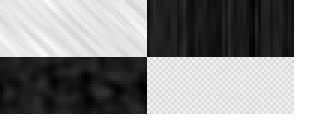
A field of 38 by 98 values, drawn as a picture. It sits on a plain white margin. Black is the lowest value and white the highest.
It is made of 2 by 2 panels. Panel 1,1: very high, slanting down to the right, faint in contrast. Panel 1,2: very low, streaked downward, faint in contrast. Panel 2,1: very low, blotchy, faint in contrast. Panel 2,2: very high, checkered, faint in contrast.
